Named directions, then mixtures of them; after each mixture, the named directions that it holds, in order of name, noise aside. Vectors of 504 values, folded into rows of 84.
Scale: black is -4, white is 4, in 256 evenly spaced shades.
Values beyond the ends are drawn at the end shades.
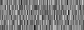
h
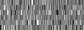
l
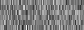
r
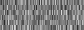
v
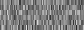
l, r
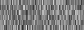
r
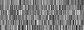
l, r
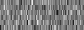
h, l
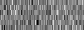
h, l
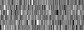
l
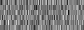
h, v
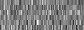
l, r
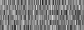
r, v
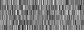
h, r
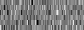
l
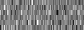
l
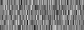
h, l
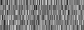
h, v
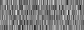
h, r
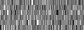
l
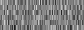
v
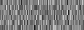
h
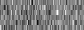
l, r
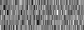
l, v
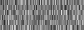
v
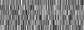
h, r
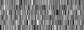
h, l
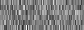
r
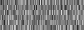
v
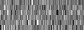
l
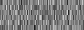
h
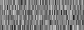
h, v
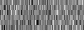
h, l
